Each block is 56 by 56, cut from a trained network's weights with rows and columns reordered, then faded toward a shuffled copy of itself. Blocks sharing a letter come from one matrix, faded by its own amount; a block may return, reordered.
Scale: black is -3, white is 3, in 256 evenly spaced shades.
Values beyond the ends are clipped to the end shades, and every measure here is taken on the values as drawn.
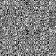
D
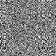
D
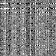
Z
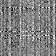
Z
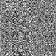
D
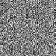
D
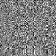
D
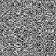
D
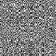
D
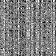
Z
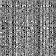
Z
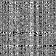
Z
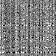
Z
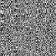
D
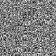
D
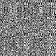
D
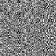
D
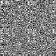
D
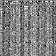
Z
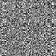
D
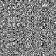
D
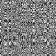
D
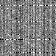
Z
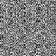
D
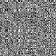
D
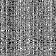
Z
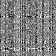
Z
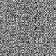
D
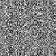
D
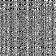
Z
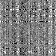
Z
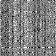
Z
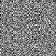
D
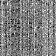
Z
